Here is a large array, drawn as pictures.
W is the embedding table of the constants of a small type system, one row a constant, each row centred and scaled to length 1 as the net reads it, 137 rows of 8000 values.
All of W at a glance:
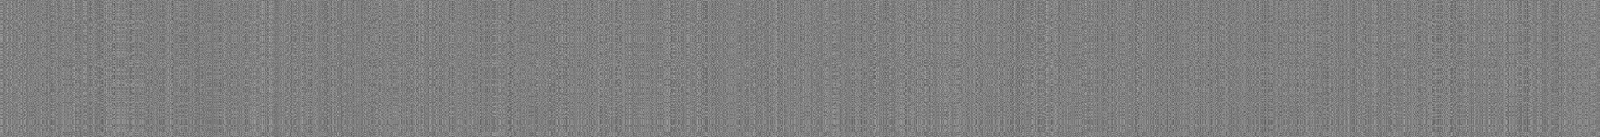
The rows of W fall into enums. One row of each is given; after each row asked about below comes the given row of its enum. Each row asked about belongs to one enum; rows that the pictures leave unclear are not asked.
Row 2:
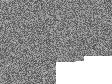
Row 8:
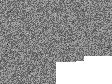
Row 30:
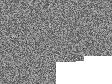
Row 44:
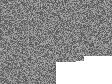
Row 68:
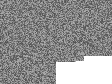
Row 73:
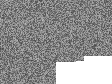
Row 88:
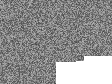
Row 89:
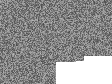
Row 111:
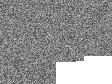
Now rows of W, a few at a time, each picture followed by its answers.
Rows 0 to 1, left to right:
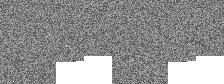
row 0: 111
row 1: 68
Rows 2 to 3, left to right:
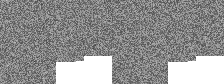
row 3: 44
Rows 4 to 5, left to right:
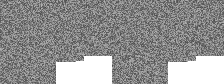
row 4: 44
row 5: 68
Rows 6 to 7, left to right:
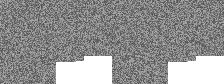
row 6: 89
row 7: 68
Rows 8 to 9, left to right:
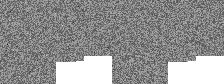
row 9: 68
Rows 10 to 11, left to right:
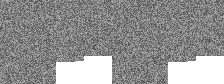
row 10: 2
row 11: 89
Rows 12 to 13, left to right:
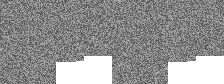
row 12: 44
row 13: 2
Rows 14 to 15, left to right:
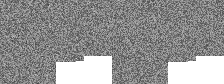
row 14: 30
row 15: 73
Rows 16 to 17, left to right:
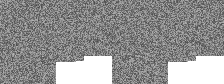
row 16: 89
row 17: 68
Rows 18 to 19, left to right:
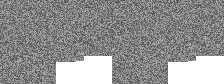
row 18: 68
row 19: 44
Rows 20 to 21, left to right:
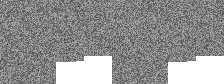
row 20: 8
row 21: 73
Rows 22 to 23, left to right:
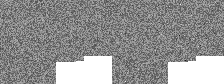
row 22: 73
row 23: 111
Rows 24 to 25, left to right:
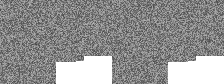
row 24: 88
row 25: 89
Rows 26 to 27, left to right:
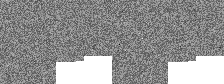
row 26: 2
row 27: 8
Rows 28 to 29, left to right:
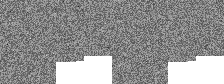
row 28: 8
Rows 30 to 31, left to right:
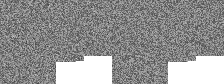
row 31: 68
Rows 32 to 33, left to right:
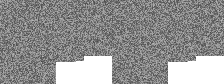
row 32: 89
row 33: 44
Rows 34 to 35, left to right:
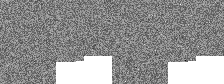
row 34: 2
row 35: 111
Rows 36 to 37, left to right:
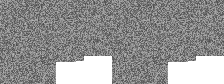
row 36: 89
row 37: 89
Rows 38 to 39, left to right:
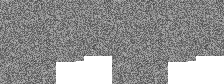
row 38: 2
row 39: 2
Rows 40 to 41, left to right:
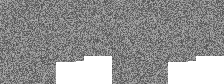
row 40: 89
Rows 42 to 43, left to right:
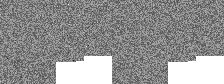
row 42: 111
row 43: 44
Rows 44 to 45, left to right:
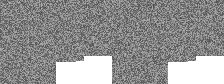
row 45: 89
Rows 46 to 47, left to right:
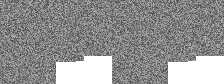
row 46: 30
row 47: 44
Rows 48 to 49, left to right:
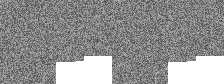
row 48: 89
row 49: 2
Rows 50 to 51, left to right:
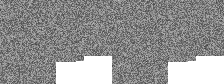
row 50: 88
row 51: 2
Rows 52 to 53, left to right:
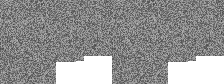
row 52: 73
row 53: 73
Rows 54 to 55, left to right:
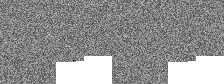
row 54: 111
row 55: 30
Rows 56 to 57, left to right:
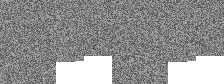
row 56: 2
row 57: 68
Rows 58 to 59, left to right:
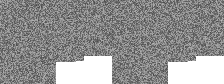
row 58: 89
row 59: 44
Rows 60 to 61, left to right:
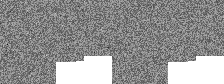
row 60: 8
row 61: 89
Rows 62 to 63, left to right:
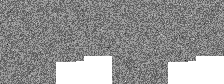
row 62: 8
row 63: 111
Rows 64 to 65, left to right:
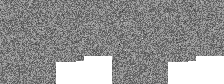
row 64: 88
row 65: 8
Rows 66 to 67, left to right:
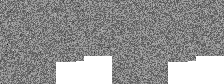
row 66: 8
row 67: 44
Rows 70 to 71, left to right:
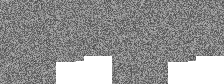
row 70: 2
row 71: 88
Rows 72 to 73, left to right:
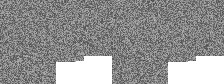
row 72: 68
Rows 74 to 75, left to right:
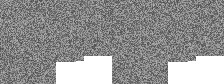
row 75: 44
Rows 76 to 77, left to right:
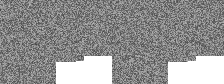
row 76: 88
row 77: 68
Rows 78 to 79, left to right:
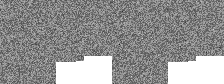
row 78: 88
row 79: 8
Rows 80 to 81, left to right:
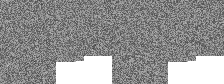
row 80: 2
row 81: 68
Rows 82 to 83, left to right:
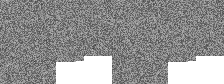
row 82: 2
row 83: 73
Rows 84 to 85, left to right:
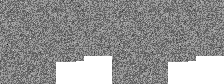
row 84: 8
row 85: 8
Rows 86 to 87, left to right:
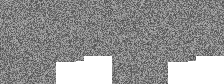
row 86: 73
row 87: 88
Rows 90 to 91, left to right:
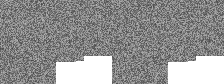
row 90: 73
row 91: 89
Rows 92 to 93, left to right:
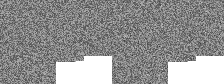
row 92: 68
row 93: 30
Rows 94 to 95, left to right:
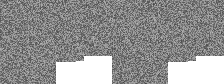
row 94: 44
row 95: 73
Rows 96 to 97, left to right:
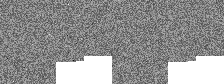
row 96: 111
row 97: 2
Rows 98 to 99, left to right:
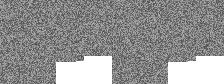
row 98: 88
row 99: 73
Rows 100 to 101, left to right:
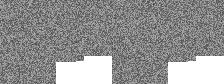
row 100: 88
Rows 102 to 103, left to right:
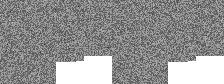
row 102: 8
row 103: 44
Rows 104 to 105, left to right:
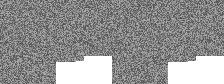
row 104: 68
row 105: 89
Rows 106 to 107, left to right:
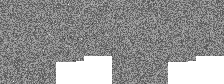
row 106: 111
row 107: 73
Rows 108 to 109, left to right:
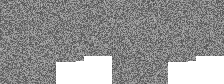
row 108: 44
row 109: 73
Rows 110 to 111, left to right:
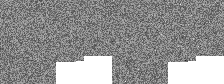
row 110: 73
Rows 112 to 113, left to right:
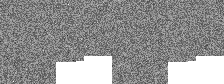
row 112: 111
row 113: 2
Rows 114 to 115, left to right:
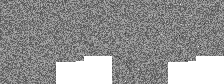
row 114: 44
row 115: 111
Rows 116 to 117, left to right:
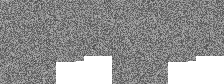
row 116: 2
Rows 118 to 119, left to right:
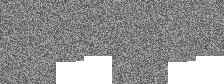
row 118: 44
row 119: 2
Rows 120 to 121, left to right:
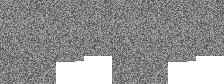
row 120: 73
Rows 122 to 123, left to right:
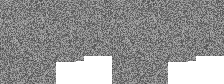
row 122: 73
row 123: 73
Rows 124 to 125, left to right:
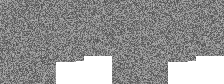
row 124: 89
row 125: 44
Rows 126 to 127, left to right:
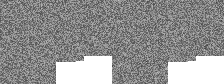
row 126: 44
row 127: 2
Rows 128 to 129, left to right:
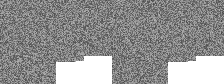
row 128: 68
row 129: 73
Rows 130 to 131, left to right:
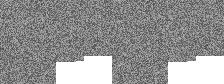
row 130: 73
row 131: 2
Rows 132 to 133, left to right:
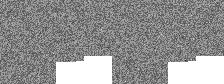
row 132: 8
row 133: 111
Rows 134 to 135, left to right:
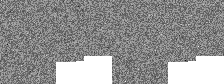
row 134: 8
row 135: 111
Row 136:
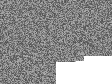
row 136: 68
